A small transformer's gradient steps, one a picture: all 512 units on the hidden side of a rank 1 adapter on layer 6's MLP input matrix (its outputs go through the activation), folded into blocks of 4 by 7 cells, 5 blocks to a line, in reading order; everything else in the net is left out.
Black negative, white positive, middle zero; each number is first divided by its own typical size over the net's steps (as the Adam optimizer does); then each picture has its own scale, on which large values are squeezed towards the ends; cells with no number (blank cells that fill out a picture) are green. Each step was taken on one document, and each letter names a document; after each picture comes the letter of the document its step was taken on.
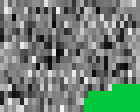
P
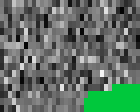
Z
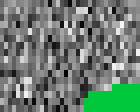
P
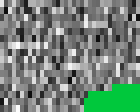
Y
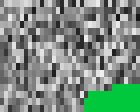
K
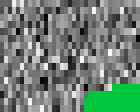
Z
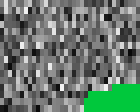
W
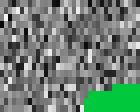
W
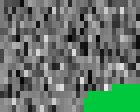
Z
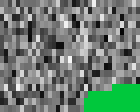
P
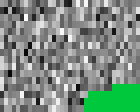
Y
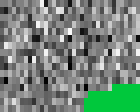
Y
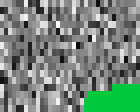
K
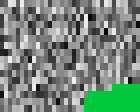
K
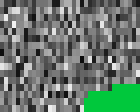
W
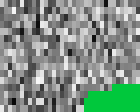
K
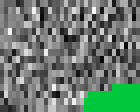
K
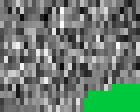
Z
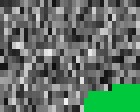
W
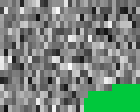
Y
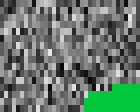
W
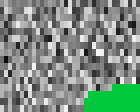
P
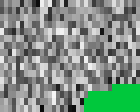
K
